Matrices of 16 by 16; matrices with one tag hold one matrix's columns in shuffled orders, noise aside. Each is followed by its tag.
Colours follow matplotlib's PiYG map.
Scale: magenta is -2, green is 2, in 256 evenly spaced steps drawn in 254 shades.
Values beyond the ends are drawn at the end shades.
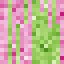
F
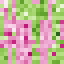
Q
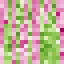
F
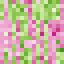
Q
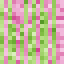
F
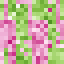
Q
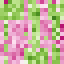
Q
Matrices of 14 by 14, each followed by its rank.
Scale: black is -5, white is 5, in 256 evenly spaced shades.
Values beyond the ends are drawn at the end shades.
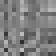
two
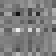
two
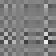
one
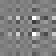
one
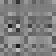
two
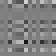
one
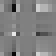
one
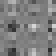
two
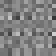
two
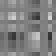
one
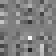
two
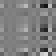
one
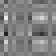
one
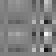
one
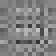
two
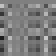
one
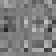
two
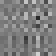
two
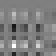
one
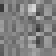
two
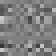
two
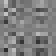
two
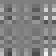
one
